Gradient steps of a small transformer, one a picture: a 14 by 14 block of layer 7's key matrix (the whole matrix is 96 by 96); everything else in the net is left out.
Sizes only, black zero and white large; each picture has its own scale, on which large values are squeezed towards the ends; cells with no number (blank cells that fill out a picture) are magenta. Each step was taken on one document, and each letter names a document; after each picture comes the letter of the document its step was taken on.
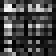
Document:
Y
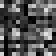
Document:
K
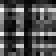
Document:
K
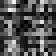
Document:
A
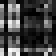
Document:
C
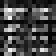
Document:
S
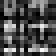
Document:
C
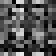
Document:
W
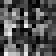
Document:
W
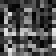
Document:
S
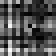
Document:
C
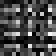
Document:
K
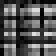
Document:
K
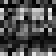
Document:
W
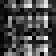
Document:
A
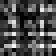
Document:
K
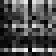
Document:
S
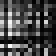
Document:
C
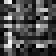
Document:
Y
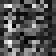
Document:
Y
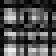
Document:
S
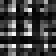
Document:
K
